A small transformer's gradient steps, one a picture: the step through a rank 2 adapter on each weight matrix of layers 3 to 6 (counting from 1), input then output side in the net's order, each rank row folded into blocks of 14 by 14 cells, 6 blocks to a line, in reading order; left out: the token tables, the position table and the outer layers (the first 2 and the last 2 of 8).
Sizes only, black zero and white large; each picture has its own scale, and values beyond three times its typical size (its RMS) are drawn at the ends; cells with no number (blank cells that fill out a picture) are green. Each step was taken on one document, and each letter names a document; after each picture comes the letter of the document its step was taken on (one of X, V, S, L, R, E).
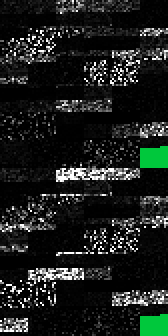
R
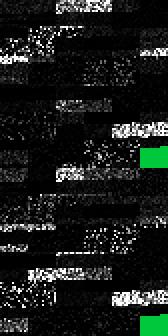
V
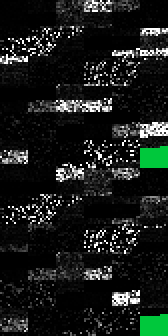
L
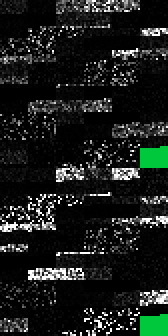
V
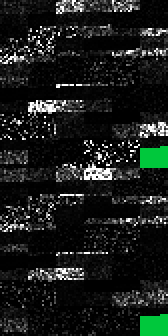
V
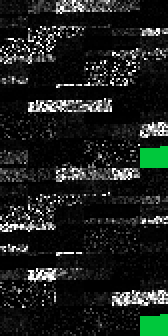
V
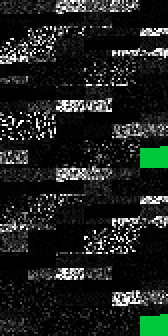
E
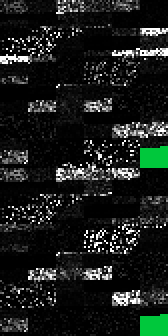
L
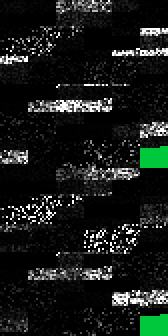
L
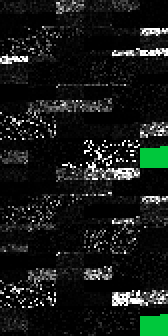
L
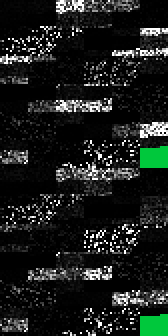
L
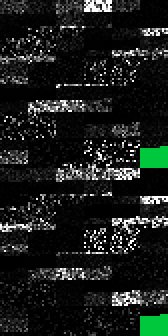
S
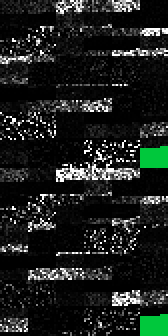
S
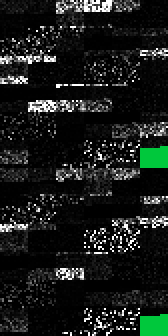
S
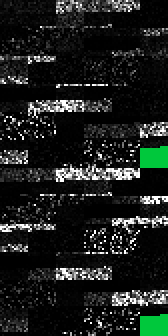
S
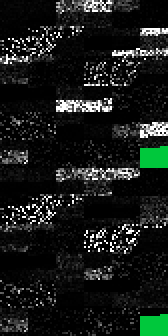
L
